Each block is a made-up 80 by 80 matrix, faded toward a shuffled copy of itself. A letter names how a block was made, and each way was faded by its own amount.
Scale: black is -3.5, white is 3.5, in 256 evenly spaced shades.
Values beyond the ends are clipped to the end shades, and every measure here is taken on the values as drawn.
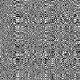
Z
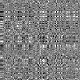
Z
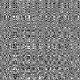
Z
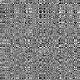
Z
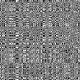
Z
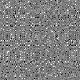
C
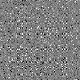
C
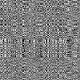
Z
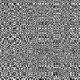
Z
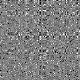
C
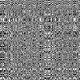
Z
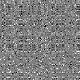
C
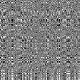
Z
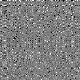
C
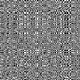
Z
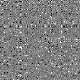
C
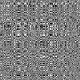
Z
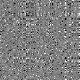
C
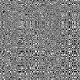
Z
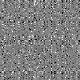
C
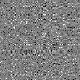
C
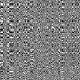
Z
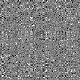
C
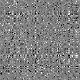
C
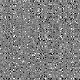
C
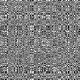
Z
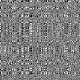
Z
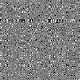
C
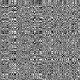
Z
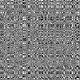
Z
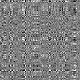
Z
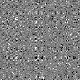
C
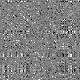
C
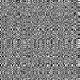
Z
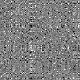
C
